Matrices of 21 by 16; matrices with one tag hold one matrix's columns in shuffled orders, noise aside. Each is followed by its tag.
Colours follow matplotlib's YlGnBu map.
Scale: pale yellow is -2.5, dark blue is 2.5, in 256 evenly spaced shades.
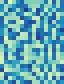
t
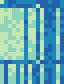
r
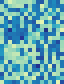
t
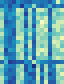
r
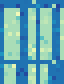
r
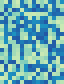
t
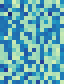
t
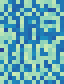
t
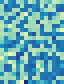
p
